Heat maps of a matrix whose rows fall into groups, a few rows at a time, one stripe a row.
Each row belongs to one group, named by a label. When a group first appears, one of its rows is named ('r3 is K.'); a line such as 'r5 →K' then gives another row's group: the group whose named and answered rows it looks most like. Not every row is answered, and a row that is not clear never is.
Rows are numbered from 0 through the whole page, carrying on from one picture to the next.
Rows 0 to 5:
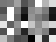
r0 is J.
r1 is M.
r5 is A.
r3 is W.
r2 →M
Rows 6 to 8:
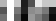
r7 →M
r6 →J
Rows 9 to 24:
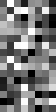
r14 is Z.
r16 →A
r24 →Z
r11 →M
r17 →M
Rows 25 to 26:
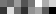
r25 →J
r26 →M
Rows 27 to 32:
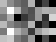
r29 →A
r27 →Z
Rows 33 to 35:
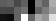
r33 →A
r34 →A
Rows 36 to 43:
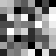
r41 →A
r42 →A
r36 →Z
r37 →A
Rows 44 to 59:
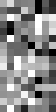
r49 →M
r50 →A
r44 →Z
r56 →J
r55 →Z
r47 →J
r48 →J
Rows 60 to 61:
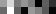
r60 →Z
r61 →M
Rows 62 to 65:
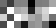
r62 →A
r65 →M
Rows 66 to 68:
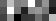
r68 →A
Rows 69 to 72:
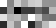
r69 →W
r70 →A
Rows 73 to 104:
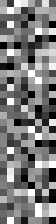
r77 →J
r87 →M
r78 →Z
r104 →M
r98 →M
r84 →J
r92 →J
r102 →J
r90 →A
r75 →A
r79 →A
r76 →M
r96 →J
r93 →Z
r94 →M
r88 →Z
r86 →A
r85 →M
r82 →J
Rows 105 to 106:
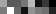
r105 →Z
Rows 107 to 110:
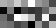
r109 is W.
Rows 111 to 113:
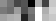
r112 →J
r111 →A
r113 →J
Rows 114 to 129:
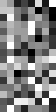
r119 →Z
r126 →J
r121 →A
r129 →M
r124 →A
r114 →A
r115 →Z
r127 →A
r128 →W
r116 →M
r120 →M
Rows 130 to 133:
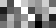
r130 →W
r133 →Z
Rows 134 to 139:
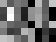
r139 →Z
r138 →Z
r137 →A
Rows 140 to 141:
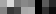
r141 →Z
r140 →Z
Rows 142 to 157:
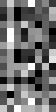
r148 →Z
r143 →A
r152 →Z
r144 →A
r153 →A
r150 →A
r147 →M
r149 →A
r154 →Z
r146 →M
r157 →W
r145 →Z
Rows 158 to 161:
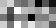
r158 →Z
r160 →A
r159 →W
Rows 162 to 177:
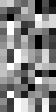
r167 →Z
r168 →Z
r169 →W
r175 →M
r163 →Z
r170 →W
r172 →Z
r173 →J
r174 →A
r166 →M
